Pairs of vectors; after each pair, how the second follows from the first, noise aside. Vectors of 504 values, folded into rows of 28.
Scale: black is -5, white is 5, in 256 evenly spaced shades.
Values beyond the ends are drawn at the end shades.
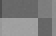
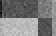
scaled up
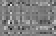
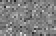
shuffled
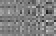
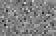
shuffled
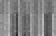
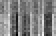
scaled up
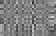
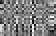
scaled up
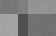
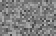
shuffled
